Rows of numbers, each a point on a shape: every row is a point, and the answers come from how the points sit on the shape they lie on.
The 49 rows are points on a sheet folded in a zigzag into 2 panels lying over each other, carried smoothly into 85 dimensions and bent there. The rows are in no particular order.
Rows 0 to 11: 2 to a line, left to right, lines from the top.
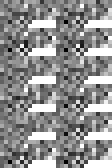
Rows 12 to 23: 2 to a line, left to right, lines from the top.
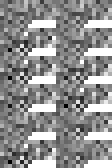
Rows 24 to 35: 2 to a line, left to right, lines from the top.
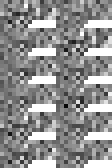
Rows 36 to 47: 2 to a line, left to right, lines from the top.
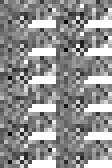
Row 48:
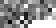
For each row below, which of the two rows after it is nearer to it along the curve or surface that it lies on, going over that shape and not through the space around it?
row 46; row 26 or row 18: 26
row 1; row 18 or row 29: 18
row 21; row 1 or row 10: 10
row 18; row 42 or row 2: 2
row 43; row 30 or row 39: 30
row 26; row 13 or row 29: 13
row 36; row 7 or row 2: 7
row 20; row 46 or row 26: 26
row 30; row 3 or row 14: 3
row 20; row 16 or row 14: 14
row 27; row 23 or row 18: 18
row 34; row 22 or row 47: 22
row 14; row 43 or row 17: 17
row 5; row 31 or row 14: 31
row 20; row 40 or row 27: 27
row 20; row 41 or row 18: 18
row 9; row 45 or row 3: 3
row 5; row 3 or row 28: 3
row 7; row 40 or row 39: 39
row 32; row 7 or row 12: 12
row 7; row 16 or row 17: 17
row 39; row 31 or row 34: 34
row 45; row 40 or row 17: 17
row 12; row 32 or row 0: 32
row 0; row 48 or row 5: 48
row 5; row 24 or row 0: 24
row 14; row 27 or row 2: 2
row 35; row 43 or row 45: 45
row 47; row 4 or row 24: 4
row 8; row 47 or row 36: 36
